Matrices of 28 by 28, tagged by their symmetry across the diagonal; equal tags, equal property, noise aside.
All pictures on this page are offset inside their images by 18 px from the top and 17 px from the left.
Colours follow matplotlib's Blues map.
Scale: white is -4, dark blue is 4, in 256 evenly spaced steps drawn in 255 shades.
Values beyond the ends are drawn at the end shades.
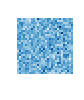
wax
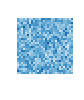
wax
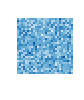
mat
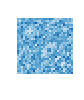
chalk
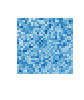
chalk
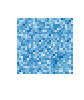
chalk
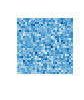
mat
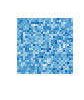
chalk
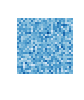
mat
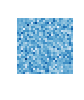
mat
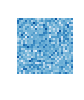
chalk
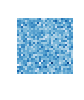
wax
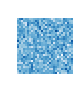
wax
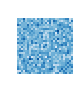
chalk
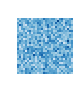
wax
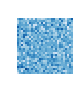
mat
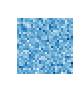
mat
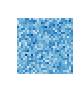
wax
